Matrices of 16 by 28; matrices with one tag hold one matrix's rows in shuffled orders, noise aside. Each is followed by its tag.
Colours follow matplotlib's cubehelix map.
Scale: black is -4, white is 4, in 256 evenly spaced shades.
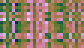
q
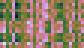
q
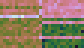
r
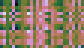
q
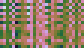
q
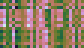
q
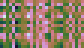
q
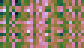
q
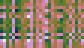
q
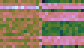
r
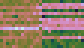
r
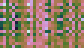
q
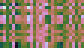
q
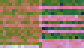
r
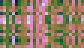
q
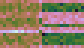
r
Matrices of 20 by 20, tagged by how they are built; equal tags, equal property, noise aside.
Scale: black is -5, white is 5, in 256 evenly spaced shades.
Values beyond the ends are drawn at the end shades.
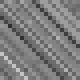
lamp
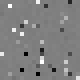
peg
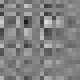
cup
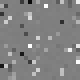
peg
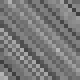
lamp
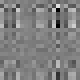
cup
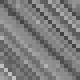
lamp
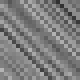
lamp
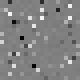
peg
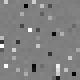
peg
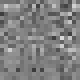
cup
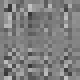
cup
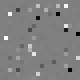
peg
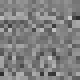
cup
